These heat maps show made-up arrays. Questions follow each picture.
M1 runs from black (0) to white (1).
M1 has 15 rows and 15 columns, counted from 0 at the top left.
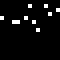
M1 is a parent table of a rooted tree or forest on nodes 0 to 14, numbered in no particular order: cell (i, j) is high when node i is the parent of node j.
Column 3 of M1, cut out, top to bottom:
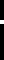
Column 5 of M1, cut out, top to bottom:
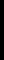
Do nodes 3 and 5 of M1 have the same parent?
no
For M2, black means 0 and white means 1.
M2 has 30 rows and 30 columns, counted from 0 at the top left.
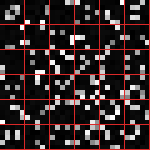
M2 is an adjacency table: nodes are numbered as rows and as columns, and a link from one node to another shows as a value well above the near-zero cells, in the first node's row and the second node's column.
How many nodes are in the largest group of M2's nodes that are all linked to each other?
5
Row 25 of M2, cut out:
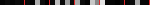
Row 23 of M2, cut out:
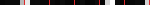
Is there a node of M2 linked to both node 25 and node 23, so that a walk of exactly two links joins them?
no
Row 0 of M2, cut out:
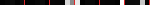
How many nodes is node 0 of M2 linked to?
5
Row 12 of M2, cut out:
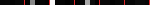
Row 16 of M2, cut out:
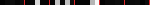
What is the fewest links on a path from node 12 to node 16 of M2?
5
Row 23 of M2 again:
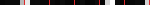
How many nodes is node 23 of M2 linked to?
5
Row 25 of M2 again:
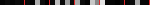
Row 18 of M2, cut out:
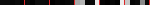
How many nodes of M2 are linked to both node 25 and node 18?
2
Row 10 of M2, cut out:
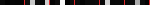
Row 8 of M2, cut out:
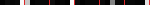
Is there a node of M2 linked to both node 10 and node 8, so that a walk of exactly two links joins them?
no
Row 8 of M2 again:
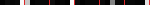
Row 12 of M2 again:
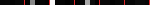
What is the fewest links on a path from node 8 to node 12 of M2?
5
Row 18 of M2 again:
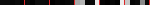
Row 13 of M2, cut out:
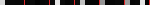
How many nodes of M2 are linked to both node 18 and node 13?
3
